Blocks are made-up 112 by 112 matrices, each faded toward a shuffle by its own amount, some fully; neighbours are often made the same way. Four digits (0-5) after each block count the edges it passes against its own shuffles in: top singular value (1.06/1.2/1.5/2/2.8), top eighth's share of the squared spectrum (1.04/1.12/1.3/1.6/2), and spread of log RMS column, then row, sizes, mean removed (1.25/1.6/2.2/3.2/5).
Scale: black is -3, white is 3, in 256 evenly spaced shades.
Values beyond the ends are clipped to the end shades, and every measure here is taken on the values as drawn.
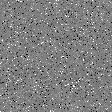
0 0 0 0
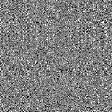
4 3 2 2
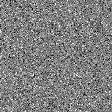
3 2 1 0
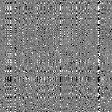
5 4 4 3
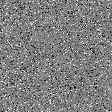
0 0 0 0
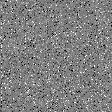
3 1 1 0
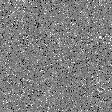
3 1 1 0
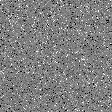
0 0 0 0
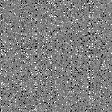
4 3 2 1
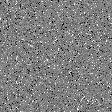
2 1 0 0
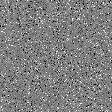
3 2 1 0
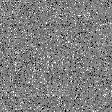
3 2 1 0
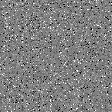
3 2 1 0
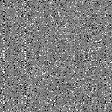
4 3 2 1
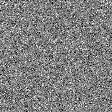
2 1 0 0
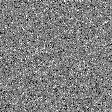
0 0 0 0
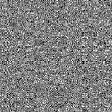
4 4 2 2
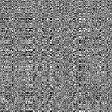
5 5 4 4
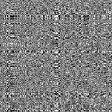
5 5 3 3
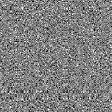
4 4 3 2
